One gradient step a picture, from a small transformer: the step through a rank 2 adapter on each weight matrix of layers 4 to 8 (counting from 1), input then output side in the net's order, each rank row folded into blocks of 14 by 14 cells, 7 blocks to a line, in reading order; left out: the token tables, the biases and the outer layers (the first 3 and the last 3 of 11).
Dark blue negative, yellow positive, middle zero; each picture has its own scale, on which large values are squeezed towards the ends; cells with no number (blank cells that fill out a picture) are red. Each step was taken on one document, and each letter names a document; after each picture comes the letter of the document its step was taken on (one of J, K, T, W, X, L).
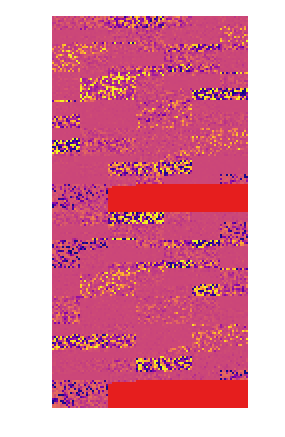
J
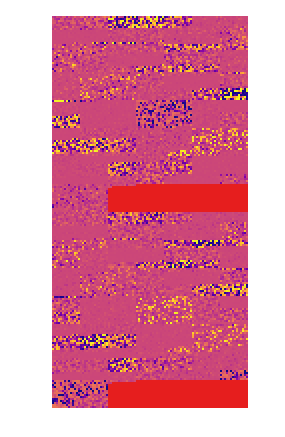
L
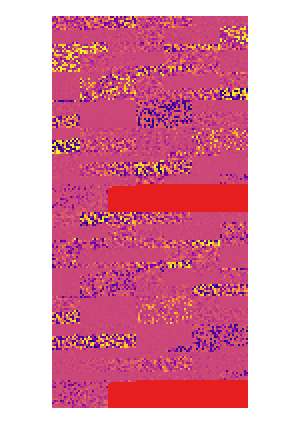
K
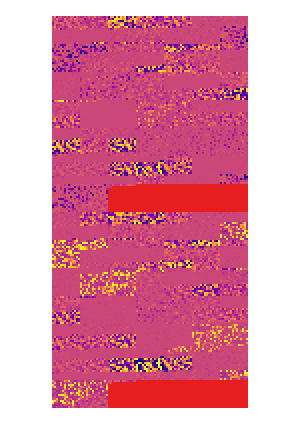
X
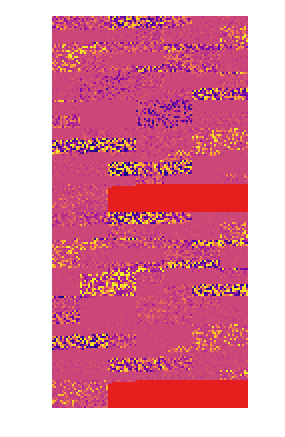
X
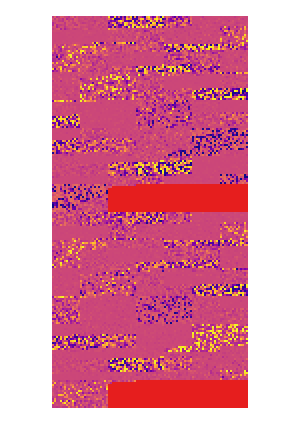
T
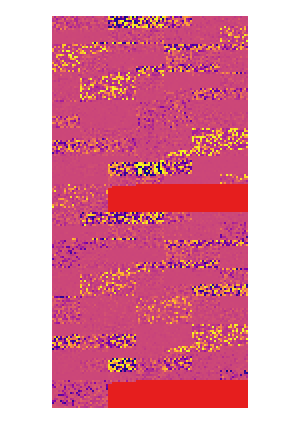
J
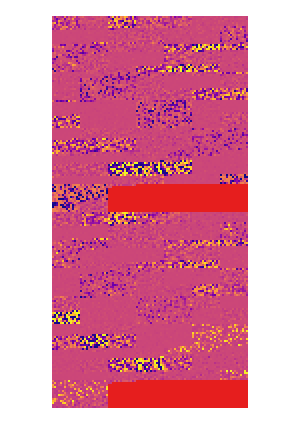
J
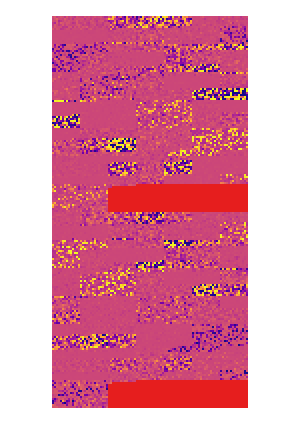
L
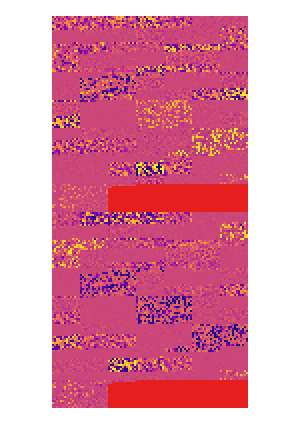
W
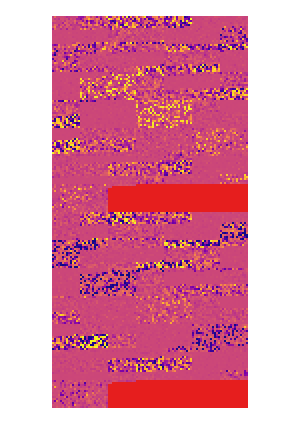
W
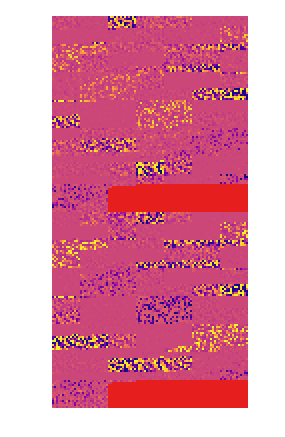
T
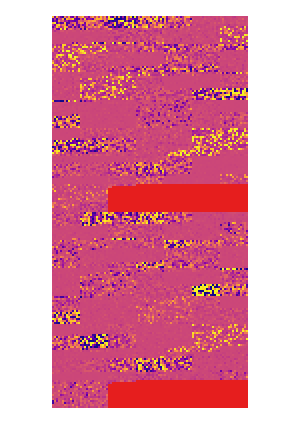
L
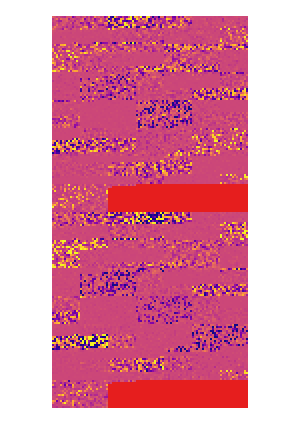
K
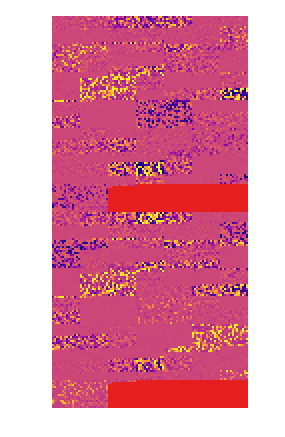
X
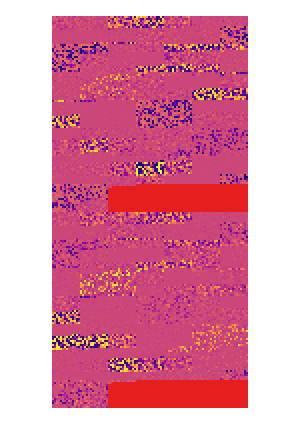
T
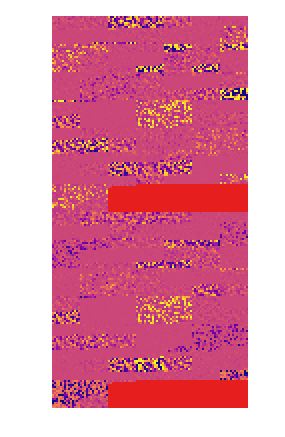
K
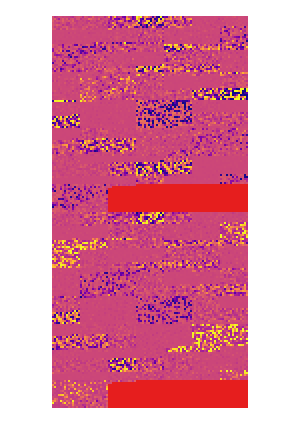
X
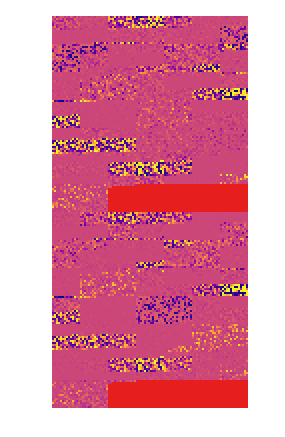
T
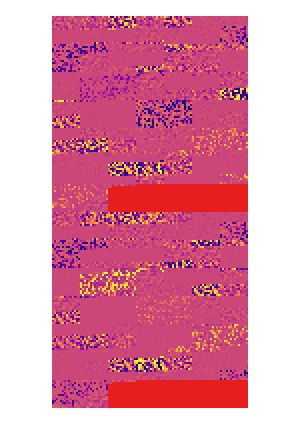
X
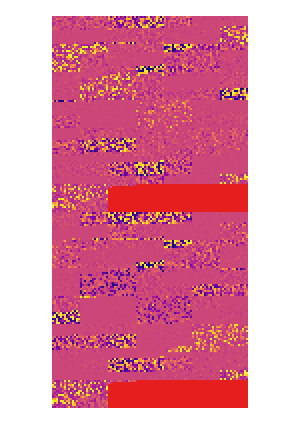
T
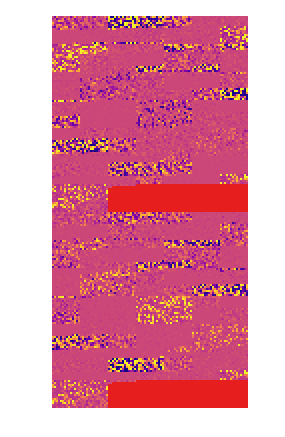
K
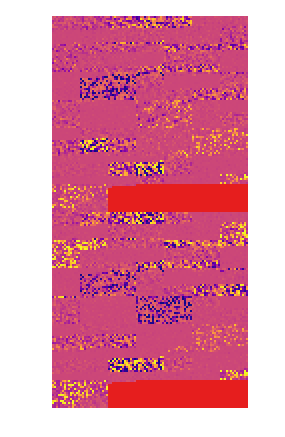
W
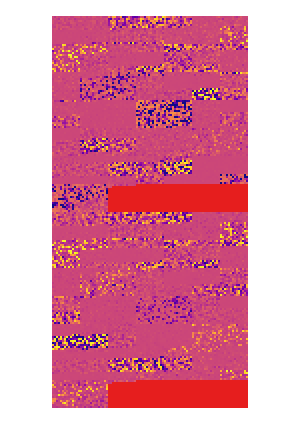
J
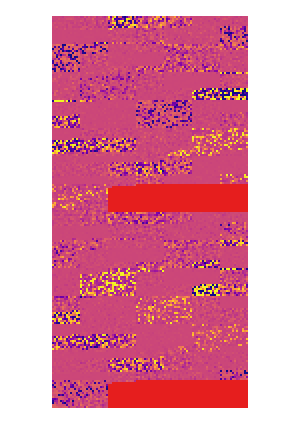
J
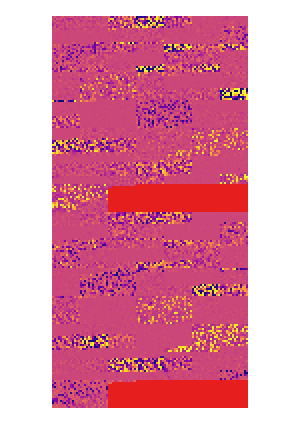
T
